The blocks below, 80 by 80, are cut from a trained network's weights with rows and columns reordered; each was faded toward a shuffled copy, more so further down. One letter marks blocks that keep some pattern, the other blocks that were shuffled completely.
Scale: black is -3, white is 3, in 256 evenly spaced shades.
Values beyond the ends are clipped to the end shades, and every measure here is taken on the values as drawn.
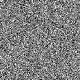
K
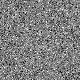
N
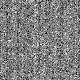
K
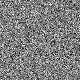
N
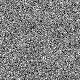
N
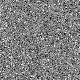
N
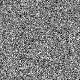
K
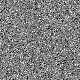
N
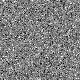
N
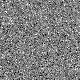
N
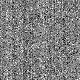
K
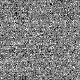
K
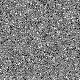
N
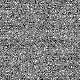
K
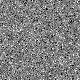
N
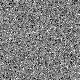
N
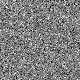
N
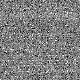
K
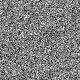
N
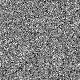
N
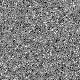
N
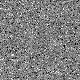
N
